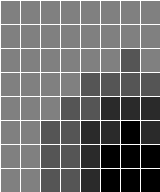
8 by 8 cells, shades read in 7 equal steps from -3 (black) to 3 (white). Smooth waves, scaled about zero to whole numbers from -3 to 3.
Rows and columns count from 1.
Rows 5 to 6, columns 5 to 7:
-1 -2 -2 | -2 -2 -3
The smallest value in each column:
0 0 -1 -1 -2 -3 -3 -3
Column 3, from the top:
0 0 0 0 0 -1 -1 -1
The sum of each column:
0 0 -3 -4 -8 -11 -13 -11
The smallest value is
-3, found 7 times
